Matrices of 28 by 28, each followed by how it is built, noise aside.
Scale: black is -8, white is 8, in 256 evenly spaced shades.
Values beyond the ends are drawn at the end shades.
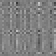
low rank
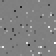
sparse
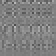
low rank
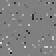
sparse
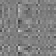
low rank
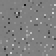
sparse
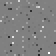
sparse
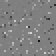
sparse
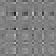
low rank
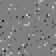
sparse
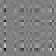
low rank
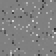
sparse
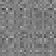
low rank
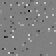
sparse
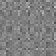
low rank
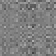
low rank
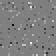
sparse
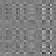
low rank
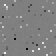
sparse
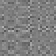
low rank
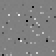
sparse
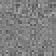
low rank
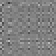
low rank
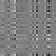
low rank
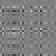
low rank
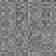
low rank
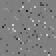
sparse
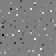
sparse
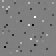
sparse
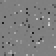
sparse
